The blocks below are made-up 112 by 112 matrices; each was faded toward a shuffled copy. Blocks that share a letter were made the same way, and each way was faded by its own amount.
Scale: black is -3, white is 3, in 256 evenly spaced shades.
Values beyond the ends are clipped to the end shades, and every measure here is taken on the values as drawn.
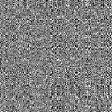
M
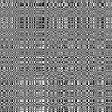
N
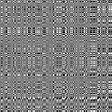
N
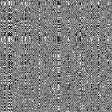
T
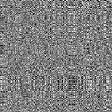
M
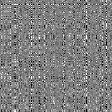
T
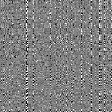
T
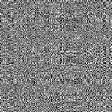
M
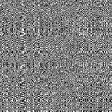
M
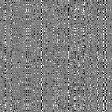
T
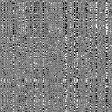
T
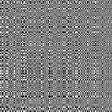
N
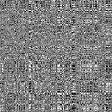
M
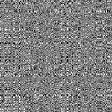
M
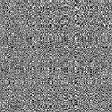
M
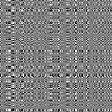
N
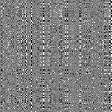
T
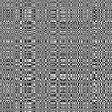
N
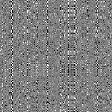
T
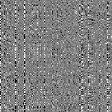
T
